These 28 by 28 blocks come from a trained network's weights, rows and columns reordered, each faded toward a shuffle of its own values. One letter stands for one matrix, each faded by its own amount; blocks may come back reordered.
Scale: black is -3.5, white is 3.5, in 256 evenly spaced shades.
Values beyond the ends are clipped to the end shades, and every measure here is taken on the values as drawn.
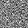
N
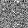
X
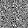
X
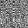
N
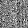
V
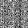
V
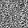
N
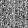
V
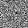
X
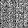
V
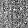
V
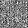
V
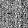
V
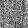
V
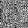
N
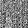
V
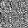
N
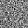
N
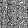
V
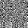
N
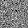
X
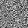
N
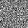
N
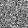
X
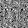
V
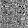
V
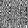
N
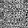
N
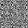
N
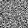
N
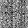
V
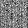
V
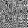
N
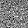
X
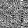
X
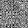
N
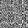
N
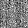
V
